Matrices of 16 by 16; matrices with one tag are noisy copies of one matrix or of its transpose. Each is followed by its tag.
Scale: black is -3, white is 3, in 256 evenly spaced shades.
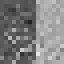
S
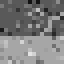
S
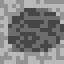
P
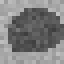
P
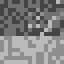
S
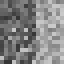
S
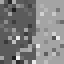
S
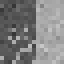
S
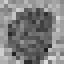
P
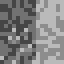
S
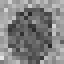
P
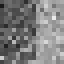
S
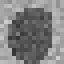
P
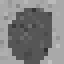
P
